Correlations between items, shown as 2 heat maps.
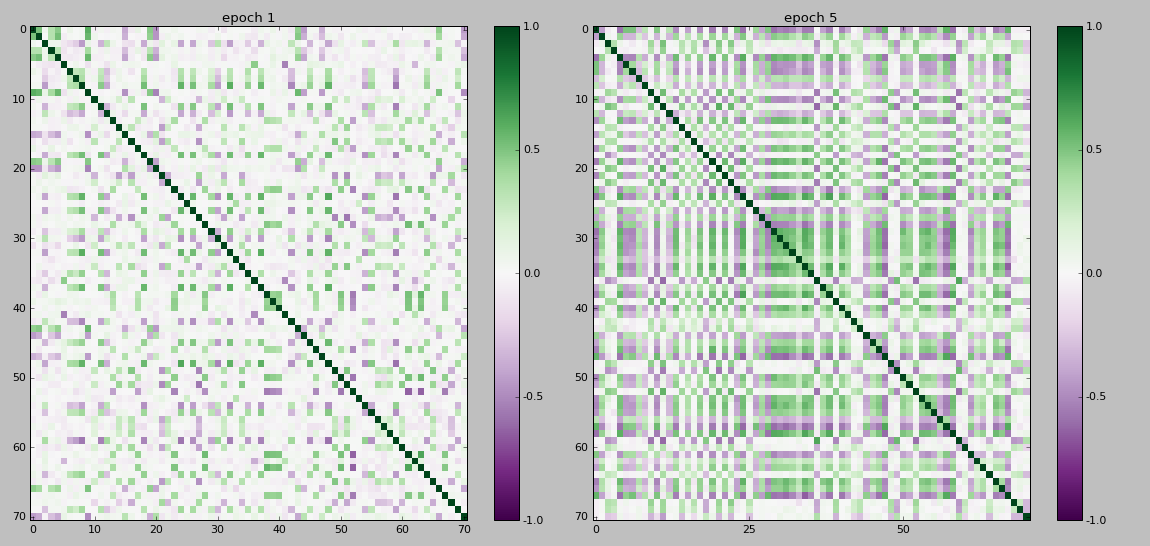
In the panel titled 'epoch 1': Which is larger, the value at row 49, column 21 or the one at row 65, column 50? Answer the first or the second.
the second
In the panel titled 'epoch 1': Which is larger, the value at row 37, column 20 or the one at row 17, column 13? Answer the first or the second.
the second
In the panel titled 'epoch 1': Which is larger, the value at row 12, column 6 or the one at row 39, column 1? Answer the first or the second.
the second
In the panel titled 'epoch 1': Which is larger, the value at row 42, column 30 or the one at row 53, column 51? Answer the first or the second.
the first
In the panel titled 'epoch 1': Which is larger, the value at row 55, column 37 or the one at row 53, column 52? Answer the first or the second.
the first
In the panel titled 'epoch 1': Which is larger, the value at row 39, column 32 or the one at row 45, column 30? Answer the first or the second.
the first
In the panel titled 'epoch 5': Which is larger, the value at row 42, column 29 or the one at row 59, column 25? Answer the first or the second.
the first
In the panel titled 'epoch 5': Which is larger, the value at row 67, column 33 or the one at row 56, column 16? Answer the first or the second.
the second
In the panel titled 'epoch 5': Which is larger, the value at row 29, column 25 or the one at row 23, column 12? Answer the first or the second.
the second
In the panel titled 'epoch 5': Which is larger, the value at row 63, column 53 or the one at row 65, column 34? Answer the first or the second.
the second
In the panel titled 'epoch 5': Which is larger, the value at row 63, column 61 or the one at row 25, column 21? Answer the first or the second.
the second
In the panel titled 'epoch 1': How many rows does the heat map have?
71
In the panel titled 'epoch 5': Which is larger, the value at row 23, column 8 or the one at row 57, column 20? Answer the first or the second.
the first
